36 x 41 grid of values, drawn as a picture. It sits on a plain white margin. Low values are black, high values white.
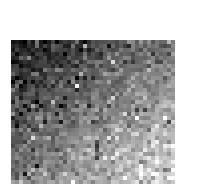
Fine speckle covers the field. The ninth with the lowest average is the top left. On average the colour sits 50% of the way up the scale. There is an overall slope up to the bottom right. No regular stripes run through it. Neither half mirrors the other. The ninth with the highest average is the bottom right.
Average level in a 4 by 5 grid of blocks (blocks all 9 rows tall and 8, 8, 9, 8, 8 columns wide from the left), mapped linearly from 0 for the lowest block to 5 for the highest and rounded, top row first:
00122 | 11233 | 22344 | 23455
